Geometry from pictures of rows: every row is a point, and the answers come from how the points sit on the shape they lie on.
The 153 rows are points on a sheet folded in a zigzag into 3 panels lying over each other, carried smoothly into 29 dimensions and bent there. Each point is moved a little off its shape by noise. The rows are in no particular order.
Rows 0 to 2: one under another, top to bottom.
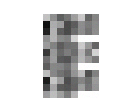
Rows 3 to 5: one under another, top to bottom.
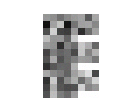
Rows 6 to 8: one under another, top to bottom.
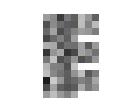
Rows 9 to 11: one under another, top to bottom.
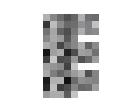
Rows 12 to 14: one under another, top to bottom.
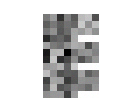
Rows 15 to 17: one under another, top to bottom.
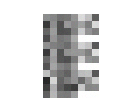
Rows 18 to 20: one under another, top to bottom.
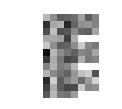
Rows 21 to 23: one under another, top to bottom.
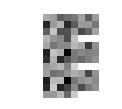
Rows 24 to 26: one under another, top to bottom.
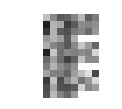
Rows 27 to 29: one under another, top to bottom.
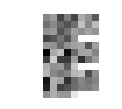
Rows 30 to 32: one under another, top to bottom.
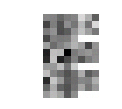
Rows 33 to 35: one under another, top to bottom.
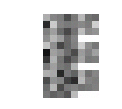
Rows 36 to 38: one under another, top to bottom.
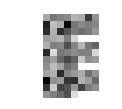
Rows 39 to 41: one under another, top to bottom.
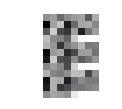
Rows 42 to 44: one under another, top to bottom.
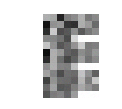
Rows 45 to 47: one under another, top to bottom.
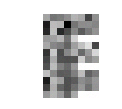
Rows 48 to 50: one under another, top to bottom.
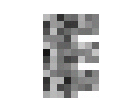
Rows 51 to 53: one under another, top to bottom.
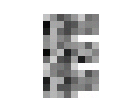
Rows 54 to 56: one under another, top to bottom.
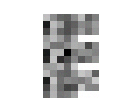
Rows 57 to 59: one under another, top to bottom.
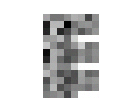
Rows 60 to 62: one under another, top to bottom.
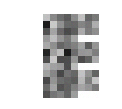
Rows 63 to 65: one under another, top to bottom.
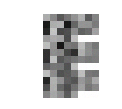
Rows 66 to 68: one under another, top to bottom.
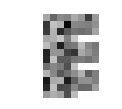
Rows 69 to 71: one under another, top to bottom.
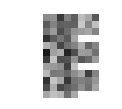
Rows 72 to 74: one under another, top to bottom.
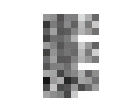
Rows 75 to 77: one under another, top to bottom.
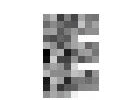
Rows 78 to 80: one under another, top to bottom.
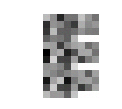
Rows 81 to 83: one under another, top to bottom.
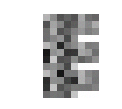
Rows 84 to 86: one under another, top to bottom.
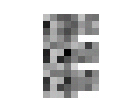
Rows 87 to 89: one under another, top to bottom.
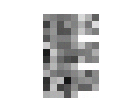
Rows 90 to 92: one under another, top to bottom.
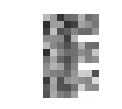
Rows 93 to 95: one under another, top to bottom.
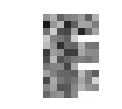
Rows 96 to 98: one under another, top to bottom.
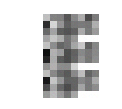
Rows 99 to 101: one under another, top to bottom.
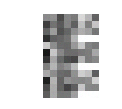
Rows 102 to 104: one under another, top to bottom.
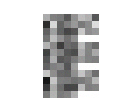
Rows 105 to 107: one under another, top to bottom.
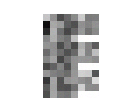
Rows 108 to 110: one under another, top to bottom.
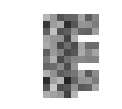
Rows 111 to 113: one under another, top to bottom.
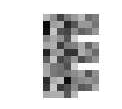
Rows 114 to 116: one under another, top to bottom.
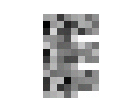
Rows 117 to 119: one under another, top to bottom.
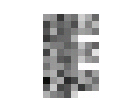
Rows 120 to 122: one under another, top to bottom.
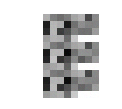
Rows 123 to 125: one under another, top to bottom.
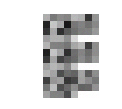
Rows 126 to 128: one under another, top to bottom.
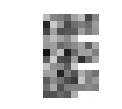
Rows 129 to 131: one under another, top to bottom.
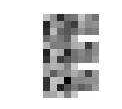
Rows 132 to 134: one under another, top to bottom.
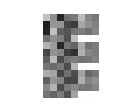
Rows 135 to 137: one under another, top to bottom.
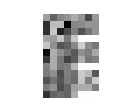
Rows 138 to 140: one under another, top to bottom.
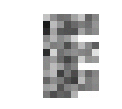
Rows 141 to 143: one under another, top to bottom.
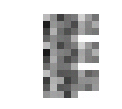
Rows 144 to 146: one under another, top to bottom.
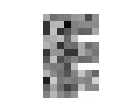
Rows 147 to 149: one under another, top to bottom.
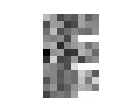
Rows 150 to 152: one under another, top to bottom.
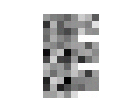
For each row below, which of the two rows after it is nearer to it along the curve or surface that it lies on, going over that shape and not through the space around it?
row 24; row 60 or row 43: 60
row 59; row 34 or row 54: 54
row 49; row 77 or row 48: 77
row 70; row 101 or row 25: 25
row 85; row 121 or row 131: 121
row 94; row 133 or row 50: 133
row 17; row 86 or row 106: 86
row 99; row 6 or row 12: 12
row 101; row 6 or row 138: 138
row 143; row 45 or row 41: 45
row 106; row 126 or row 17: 126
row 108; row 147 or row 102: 147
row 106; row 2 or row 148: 2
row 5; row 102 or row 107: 107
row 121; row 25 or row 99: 25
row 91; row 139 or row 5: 139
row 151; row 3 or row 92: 3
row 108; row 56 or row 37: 37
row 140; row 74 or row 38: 74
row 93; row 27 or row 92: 27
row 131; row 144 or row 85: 144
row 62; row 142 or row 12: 12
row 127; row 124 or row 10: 10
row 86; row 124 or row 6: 124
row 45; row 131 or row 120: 120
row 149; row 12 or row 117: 12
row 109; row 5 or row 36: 36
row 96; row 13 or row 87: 13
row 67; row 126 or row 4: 4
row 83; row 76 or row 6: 76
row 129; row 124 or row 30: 30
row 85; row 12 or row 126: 126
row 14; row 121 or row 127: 127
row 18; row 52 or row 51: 52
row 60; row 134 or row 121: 121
